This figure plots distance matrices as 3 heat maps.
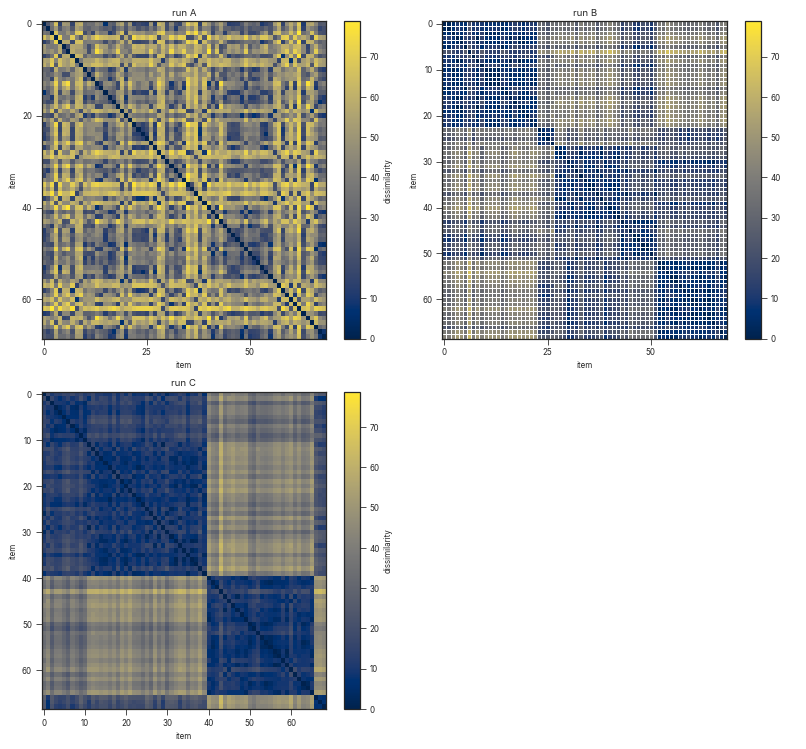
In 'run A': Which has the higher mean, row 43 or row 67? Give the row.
43
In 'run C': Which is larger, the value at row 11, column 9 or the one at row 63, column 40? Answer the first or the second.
the first
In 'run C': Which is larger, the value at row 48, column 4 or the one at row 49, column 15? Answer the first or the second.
the second
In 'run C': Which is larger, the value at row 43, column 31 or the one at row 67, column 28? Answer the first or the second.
the first
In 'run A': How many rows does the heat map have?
69
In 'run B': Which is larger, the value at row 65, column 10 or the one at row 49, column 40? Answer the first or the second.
the first
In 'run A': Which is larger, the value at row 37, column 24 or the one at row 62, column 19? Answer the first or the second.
the first
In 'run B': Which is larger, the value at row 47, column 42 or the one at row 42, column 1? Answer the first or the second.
the second
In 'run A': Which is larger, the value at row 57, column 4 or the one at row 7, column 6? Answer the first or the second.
the first
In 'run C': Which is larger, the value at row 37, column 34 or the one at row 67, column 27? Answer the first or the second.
the second
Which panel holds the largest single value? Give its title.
run A
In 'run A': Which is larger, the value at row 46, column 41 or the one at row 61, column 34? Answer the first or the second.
the first
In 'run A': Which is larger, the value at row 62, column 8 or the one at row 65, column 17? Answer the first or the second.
the second
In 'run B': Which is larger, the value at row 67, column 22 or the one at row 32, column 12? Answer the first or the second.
the first
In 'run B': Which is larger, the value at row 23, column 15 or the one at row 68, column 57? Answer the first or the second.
the first
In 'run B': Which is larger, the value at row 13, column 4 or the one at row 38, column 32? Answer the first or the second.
the second
